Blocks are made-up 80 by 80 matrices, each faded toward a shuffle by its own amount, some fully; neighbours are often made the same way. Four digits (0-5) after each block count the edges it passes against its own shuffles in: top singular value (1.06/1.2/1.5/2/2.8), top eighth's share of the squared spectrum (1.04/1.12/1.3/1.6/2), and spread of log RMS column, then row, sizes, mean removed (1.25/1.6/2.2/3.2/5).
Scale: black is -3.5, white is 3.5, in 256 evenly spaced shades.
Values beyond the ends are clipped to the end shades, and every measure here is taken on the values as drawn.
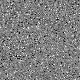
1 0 0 0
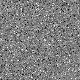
0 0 0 0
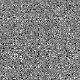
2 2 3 3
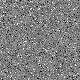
0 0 0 0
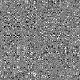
4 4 2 2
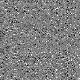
3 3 1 2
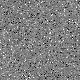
2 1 0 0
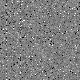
1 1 1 0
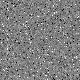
0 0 0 0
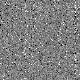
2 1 2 0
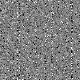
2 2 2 0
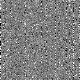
2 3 3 0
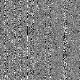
2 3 4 0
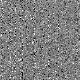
1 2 3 0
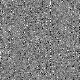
2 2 2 0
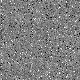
1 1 1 0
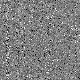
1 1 2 0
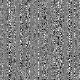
2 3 4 0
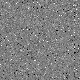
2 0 0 0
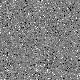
0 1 1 0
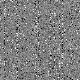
1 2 3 0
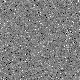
0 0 0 0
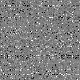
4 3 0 2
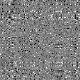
4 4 2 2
